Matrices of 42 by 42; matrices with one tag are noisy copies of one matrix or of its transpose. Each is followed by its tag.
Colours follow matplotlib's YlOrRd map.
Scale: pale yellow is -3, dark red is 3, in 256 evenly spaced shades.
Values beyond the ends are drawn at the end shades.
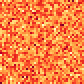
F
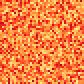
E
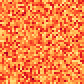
F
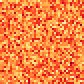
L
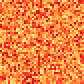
F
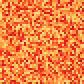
L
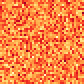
E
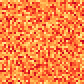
L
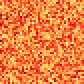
E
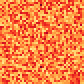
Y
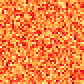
Y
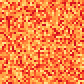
L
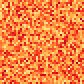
L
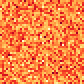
L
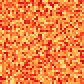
F
